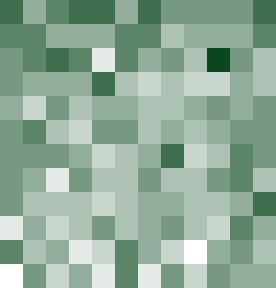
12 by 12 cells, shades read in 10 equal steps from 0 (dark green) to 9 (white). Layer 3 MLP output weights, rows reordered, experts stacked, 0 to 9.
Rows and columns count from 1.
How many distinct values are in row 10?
6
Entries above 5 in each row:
0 1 3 6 4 4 4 6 7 6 6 5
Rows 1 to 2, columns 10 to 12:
4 4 2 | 5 5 3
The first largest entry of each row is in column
2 8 5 7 2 4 5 3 5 1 9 1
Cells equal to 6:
30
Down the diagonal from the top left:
2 3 2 5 5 4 5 6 6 7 4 5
